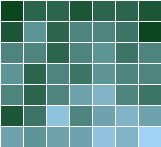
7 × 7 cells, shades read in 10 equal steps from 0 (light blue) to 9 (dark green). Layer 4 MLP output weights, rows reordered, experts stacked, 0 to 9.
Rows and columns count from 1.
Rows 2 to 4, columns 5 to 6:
5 6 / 4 6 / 4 5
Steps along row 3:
same up down down up down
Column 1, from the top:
9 8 5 4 5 8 3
